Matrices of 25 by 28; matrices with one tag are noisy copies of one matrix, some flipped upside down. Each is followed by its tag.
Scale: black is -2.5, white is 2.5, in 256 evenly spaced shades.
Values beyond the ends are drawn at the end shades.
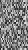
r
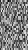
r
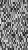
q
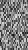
q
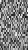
q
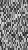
q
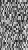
r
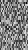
r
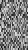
q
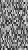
r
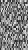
r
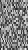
r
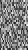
r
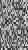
r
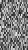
q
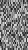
q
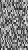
r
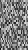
r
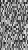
r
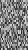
r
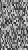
r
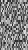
r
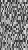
r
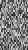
q
